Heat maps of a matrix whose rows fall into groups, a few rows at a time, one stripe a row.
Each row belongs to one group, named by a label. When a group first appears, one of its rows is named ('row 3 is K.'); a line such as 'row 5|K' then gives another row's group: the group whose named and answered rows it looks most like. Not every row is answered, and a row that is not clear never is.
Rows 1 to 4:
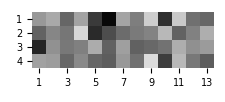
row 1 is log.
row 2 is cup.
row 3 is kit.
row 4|log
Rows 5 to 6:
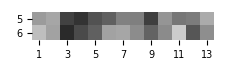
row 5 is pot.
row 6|pot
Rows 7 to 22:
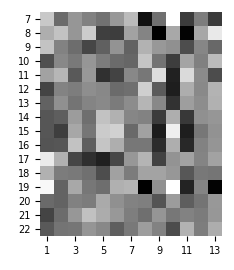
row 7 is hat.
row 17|pot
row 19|hat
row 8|cup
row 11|log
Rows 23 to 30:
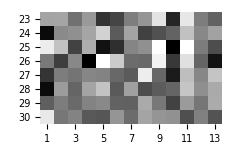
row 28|kit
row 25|log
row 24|kit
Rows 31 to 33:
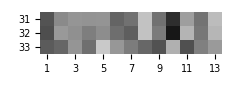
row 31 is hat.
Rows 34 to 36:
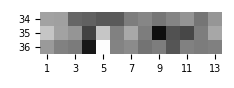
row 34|pot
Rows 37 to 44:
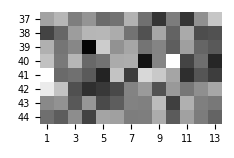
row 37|cup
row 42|pot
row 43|log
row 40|hat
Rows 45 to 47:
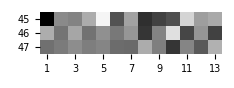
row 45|kit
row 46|hat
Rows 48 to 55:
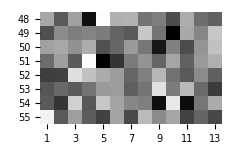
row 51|cup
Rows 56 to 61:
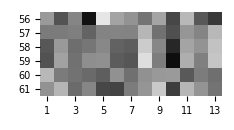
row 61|log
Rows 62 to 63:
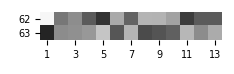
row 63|kit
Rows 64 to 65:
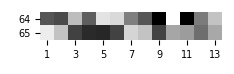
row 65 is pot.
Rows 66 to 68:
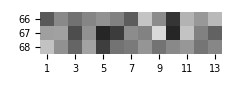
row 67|log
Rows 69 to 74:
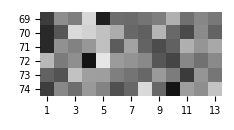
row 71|kit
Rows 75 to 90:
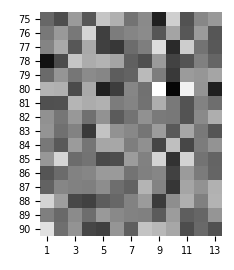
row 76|cup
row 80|log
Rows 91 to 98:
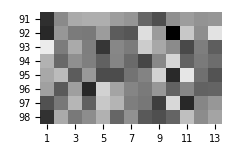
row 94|hat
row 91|kit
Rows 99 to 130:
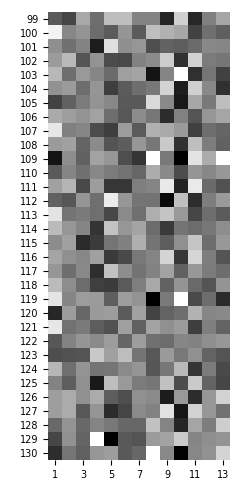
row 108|log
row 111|log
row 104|log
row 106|cup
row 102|log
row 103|hat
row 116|log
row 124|hat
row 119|hat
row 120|kit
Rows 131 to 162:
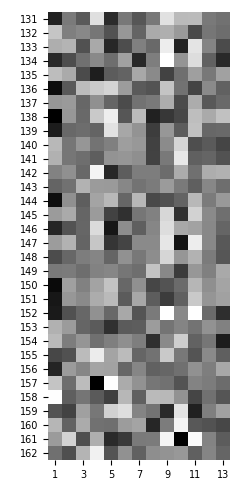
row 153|pot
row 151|kit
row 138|kit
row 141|hat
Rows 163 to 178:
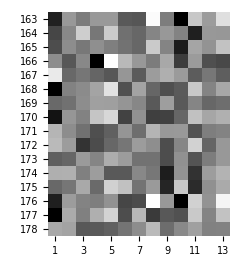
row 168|kit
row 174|cup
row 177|kit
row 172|pot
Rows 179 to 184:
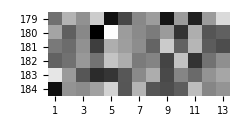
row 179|cup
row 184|kit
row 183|pot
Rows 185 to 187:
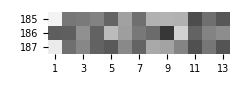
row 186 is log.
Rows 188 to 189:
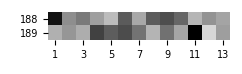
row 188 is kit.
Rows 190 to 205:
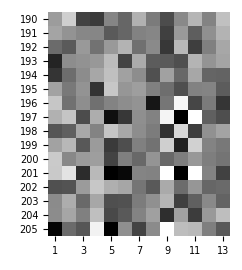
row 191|cup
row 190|pot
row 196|hat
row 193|kit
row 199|log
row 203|log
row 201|log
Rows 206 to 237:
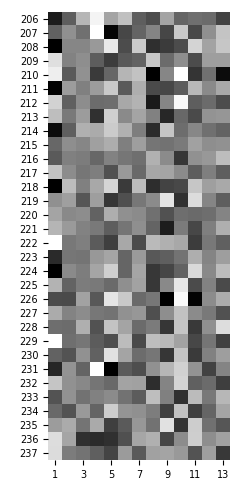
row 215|kit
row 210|hat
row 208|kit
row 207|cup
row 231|cup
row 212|hat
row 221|cup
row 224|kit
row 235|log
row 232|hat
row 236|pot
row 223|kit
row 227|hat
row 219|log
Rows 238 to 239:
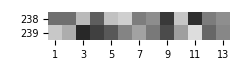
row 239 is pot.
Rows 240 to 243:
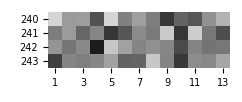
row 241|log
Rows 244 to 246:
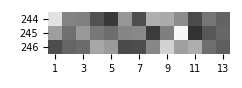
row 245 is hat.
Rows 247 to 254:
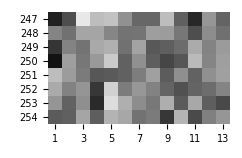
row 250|kit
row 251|pot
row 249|kit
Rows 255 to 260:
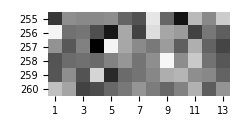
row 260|pot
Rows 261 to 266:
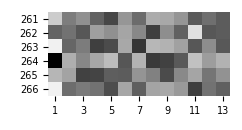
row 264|kit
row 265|pot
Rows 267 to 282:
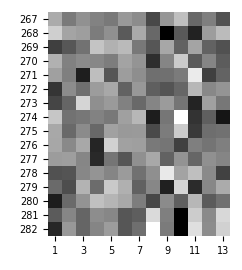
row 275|hat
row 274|hat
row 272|kit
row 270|hat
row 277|pot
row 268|cup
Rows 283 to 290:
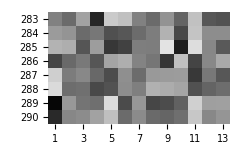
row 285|log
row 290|kit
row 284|log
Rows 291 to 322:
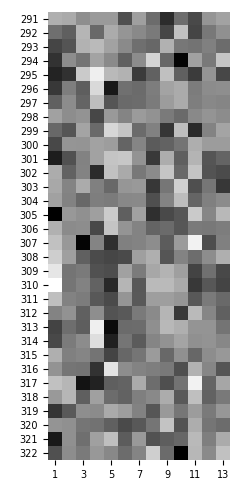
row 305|kit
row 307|pot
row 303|hat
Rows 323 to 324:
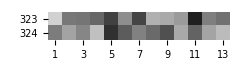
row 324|cup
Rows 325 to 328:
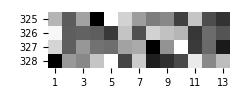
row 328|kit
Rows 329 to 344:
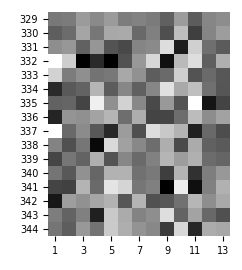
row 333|hat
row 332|pot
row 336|kit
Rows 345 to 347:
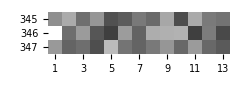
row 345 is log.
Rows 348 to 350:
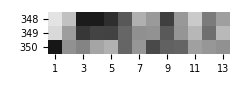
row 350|kit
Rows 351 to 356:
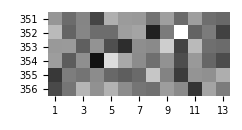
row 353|log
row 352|hat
